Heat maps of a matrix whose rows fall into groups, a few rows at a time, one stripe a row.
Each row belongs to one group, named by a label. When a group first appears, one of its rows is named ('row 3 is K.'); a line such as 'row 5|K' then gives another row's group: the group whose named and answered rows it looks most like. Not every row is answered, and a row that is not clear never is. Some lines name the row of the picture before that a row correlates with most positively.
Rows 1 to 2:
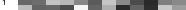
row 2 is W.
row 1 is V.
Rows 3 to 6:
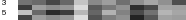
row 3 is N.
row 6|V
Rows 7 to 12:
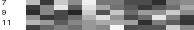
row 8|V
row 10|N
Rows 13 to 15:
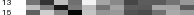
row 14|N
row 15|W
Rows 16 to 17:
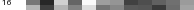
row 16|V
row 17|V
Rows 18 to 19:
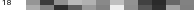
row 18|V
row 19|W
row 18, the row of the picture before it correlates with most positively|17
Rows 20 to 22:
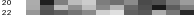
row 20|V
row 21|V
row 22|N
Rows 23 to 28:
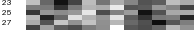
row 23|W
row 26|N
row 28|W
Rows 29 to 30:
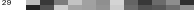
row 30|V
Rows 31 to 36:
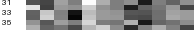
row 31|V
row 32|N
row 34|W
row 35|V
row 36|N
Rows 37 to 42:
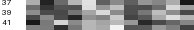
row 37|N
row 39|N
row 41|V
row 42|N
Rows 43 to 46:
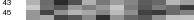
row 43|W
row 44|N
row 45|V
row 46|W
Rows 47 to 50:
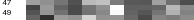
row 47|N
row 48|W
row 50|V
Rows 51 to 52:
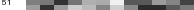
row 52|V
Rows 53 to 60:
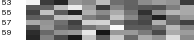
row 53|N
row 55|W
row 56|V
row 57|N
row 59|V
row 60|W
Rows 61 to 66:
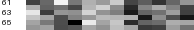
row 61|V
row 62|N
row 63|N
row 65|W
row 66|W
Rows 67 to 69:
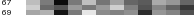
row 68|N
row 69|N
